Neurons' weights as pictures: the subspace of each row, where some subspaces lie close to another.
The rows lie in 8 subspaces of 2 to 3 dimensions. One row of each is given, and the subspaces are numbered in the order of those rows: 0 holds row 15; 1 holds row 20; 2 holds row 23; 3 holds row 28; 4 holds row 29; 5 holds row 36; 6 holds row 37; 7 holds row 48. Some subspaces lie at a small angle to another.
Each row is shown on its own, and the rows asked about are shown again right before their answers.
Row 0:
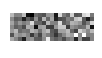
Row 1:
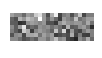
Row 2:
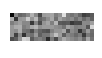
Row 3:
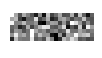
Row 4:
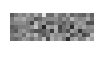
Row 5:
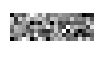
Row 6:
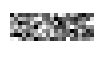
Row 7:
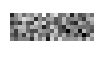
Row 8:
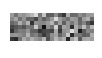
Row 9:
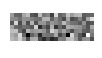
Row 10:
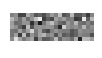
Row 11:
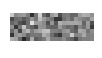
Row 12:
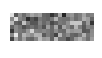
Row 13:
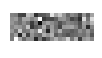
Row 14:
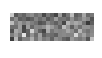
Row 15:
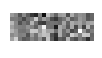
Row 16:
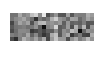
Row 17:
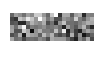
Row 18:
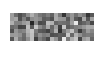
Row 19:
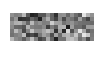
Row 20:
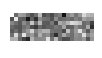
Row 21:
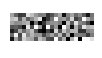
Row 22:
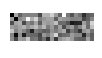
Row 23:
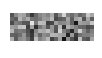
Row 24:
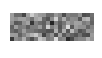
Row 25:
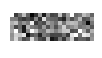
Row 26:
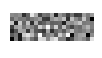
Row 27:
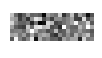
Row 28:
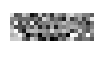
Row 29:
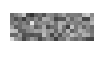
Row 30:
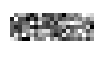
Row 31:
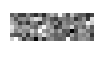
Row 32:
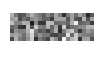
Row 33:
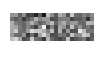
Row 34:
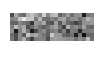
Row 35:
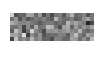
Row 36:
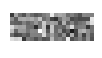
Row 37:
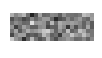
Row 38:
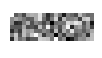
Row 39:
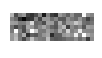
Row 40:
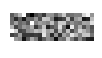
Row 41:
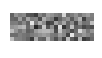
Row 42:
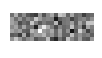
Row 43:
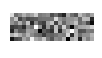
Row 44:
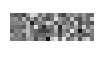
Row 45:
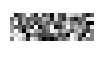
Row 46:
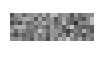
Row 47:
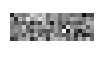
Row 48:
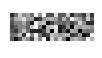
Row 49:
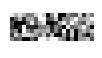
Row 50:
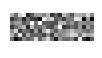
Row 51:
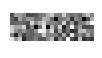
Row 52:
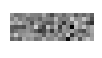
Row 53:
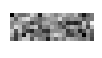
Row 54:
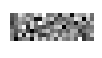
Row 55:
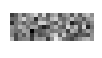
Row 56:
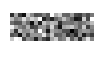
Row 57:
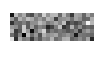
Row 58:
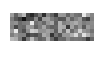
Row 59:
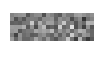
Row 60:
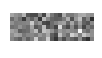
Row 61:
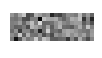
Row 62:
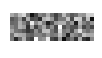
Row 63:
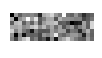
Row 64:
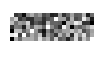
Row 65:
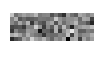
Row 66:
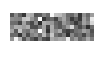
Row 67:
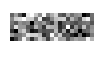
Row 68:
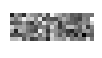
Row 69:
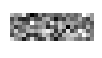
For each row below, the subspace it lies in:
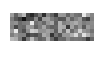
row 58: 4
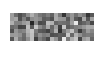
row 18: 2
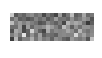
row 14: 3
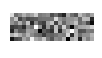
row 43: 0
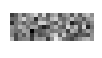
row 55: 2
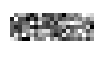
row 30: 1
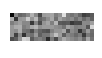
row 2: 1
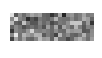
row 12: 1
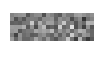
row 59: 7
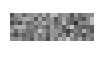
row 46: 7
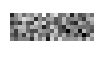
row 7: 7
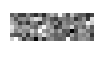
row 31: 0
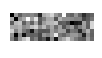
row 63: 1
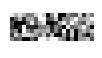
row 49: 1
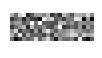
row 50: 5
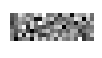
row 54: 5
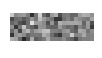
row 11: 6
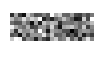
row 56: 5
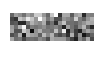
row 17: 6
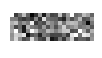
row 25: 3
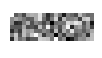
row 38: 6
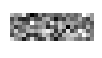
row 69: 6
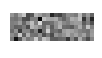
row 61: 7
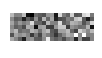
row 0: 3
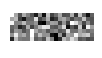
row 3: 2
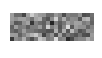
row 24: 6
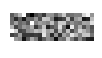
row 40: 4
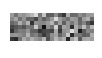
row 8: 0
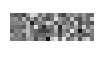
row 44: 2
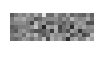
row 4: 7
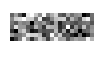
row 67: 4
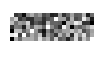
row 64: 4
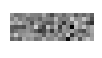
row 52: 7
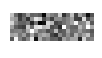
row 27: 0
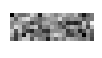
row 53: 6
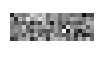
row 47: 1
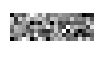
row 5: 1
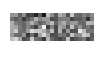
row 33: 5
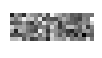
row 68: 5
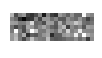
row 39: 4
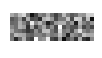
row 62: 2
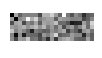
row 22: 1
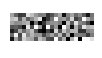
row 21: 5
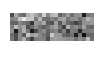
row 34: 4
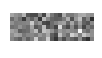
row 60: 0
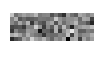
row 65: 0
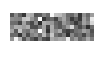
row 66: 7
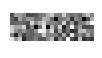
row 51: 5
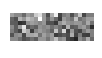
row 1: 6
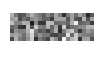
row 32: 2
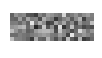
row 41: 0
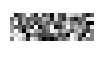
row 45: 3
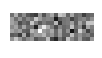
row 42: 2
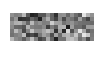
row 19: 6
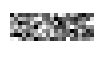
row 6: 2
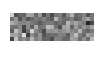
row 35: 3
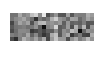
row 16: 0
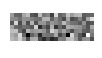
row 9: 3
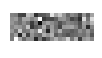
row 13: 7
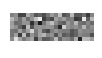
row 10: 5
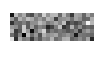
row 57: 3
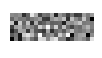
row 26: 3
